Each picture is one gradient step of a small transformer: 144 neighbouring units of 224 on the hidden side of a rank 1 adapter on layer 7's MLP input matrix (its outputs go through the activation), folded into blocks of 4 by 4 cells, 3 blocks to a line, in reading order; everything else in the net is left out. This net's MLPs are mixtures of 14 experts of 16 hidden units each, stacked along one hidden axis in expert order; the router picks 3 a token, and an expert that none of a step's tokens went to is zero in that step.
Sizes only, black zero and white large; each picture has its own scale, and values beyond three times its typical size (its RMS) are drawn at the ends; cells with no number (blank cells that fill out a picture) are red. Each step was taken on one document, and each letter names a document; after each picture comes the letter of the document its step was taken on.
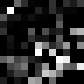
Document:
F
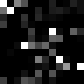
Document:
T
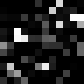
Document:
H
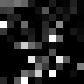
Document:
T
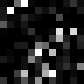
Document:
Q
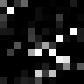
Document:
F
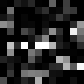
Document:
F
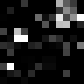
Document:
H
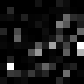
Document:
H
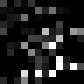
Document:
F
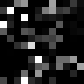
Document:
T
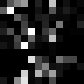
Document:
T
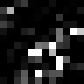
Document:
Q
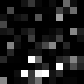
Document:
F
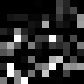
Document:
H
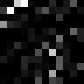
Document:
Q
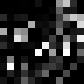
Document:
H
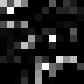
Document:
T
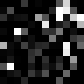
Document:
H
